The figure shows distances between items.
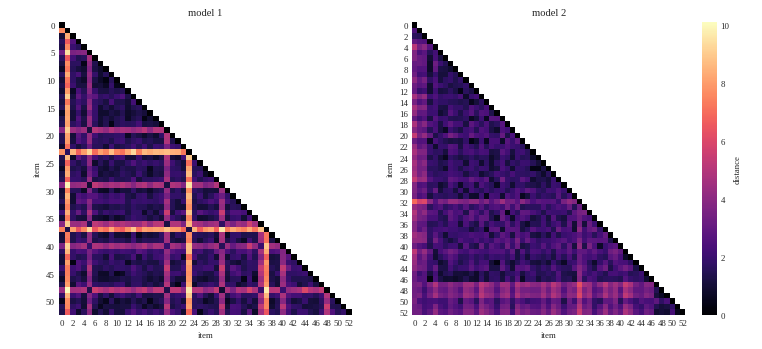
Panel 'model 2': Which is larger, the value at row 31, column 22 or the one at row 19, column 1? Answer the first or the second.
the second
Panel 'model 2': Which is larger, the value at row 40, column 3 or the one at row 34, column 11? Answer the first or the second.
the second
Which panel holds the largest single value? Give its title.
model 1
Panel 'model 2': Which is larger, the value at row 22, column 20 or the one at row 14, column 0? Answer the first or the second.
the second
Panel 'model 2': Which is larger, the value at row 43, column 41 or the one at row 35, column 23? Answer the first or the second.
the first
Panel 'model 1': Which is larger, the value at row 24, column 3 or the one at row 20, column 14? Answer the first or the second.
the first
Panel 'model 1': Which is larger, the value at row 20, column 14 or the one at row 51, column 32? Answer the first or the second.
the second
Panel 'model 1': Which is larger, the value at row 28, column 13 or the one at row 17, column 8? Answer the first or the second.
the first
